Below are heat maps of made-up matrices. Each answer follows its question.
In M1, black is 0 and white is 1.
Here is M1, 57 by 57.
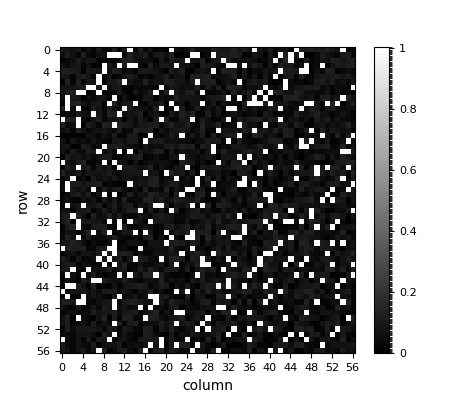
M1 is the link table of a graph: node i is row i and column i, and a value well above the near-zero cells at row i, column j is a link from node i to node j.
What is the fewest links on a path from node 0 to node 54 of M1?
1
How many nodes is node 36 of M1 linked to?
6
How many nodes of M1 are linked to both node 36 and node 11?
1
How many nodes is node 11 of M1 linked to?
9
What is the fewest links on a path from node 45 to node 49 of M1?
2
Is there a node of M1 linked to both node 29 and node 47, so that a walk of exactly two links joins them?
yes
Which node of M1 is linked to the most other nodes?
node 10
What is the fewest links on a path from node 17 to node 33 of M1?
3
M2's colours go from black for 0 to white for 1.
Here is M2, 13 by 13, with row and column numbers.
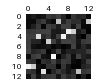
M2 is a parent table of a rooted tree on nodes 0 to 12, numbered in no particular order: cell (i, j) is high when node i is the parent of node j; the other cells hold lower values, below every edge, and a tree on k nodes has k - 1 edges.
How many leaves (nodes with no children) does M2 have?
6
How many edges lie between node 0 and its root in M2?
2
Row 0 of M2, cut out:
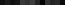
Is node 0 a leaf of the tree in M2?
yes
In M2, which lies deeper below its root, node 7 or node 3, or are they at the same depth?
node 7
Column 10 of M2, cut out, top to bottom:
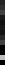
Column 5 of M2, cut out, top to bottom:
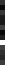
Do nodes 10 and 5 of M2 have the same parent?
no
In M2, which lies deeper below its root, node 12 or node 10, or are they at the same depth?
node 12
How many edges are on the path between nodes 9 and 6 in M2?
5
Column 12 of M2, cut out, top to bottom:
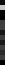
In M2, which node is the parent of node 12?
1
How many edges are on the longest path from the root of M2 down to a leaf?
5
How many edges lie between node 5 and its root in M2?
3
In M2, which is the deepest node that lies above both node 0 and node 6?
10
